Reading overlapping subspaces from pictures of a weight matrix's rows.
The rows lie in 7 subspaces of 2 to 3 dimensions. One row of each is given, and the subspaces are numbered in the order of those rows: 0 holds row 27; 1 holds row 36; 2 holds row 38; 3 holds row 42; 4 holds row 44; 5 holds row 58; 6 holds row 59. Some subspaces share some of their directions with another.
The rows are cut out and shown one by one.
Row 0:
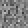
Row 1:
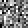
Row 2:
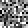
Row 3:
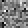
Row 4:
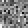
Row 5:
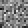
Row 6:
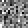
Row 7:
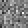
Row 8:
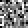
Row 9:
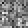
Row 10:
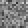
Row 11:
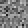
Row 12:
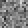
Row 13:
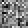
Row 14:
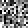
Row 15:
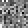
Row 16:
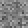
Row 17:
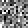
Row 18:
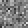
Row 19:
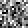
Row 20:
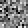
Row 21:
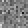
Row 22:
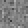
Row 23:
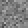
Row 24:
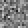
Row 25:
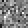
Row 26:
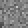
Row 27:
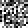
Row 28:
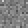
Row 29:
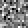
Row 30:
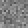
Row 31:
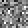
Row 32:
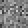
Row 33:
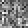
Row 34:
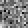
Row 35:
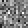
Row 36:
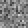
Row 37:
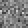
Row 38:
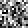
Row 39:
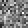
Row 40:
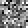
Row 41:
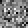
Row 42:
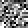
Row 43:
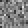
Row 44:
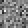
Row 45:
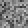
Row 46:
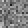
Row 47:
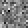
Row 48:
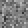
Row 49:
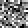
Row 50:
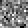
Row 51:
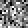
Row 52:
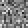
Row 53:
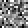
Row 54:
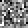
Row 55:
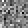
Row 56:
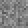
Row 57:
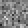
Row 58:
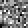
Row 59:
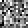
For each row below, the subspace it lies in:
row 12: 3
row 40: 0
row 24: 1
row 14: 0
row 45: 5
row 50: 4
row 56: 2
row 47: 0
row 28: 0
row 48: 3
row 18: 4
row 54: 6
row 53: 4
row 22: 1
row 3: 3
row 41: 4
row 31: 0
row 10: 0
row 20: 1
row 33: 2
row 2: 1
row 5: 0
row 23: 3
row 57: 4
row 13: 2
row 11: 1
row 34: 5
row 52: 1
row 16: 2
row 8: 6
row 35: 4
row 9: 2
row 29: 1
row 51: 2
